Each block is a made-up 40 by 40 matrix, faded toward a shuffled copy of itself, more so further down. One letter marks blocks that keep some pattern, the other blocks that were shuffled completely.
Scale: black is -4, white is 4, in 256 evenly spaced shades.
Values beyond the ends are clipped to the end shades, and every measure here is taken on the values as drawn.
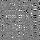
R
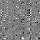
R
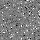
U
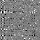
R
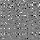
R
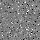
U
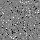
U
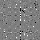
R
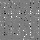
R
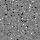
U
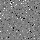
U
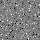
U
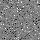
U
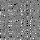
R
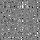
R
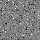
U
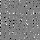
R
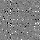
R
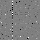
R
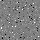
U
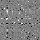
R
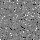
U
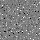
U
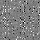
R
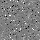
U
